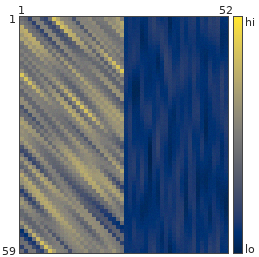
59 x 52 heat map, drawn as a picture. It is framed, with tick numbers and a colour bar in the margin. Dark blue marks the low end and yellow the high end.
It is made of 1 by 2 panels. Panel 1,1: middling, slanting down to the right, strong in contrast. Panel 1,2: very low, streaked downward, faint in contrast.
